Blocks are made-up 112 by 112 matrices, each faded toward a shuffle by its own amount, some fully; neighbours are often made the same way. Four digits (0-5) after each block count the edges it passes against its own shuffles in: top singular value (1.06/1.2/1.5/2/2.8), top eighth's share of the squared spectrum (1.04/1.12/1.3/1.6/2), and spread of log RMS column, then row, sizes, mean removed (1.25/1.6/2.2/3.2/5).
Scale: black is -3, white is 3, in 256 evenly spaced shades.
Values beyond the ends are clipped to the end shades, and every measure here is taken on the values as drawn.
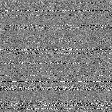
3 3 0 4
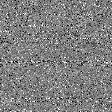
1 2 0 3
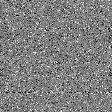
1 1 0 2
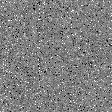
1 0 0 0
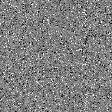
0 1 2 0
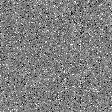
0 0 0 0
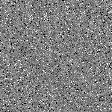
0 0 1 0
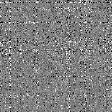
2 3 4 3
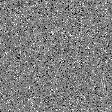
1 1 1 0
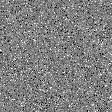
0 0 0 0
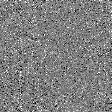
1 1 2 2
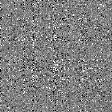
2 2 3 3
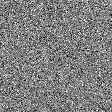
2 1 0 0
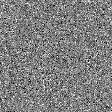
3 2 1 0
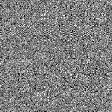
4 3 2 2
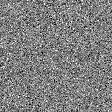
2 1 0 0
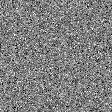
1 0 0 0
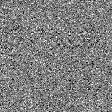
3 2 1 1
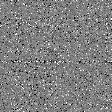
1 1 1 2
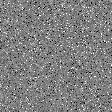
0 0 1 0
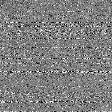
2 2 0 4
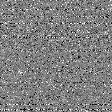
2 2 0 3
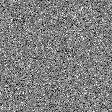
0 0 0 0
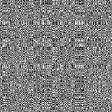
5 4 3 3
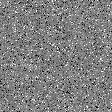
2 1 0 0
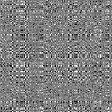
5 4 4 4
